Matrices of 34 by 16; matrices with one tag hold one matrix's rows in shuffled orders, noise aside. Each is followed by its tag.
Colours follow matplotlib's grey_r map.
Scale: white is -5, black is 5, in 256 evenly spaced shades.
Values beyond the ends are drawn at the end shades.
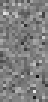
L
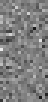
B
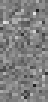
L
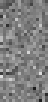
B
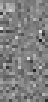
B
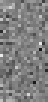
B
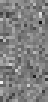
B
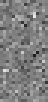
L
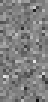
L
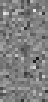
L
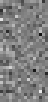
B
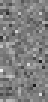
B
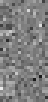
B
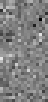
B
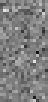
L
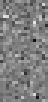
L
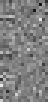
B
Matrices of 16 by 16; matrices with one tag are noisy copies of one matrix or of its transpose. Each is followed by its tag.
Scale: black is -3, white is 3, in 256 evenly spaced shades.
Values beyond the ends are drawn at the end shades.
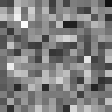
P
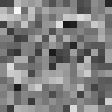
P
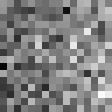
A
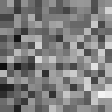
A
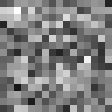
P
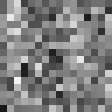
P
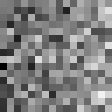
A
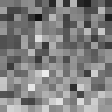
A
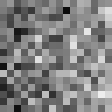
A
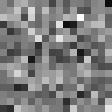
P
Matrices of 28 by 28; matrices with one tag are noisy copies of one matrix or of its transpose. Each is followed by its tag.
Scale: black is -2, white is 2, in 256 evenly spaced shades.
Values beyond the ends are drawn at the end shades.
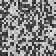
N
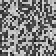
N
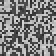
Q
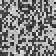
N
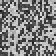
N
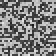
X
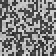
X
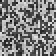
X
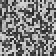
X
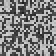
Q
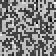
X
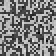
Q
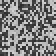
N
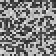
N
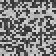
N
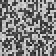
X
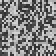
N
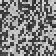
N
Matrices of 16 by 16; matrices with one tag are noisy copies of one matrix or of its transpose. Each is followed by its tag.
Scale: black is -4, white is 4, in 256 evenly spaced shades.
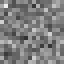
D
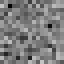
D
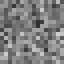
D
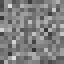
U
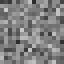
U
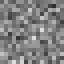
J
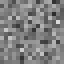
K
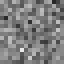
K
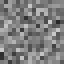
K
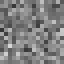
D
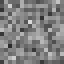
U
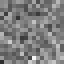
D
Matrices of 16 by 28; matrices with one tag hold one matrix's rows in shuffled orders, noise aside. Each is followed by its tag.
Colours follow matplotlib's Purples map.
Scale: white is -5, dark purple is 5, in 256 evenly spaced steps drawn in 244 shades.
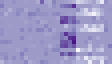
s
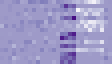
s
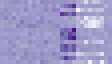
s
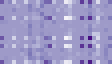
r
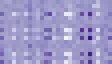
r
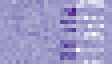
s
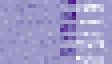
s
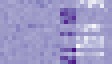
s
